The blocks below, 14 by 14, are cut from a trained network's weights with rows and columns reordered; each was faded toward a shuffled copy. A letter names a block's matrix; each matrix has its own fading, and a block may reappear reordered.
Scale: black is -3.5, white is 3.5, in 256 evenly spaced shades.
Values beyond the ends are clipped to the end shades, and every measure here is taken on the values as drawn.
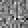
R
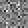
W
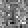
R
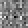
R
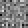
R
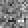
R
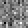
R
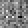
R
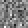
W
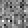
R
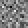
W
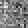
R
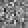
W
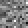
W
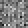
R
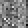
R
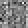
R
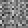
W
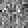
R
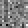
R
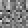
W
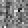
R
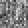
R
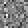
W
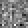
R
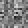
W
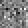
R
